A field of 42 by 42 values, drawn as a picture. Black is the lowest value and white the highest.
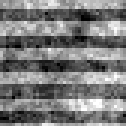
Streaks run across, left to right. Stripes running across repeat 5 times from top to bottom. On average the colour sits 50% of the way up the scale.
